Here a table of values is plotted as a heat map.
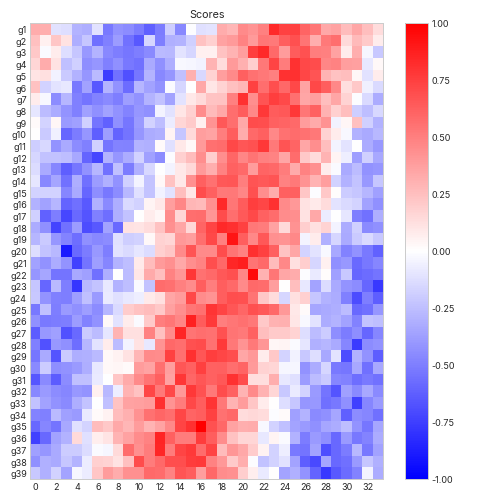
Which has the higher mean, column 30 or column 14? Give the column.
14
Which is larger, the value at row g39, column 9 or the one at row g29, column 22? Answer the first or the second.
the first
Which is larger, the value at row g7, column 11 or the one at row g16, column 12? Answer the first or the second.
the second
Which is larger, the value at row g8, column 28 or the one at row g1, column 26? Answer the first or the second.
the second
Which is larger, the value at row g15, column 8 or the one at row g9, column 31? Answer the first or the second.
the second
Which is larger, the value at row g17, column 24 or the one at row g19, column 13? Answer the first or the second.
the first
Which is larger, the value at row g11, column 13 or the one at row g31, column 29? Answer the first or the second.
the first
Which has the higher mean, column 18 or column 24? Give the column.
18
